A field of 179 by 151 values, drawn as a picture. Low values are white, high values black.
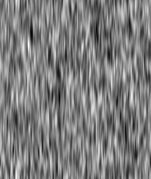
Overall the values sit about 50% of the way up the scale. The histogram is bell-shaped. The grain runs up and down. There is no overall slope.
